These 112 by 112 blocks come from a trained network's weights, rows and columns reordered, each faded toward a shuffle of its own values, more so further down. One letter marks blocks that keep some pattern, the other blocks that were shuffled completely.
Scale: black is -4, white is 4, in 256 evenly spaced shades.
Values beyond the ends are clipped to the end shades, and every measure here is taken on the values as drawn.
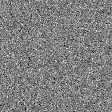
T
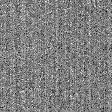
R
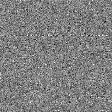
R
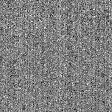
R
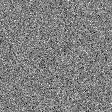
T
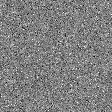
T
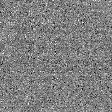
R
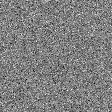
T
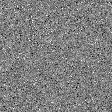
T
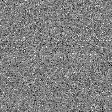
R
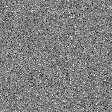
T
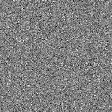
R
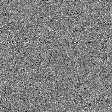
R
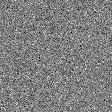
T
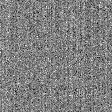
R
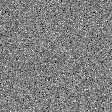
T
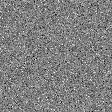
T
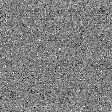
R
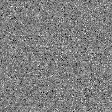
R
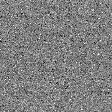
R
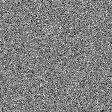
T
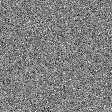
T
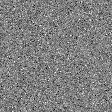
T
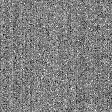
R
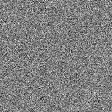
R
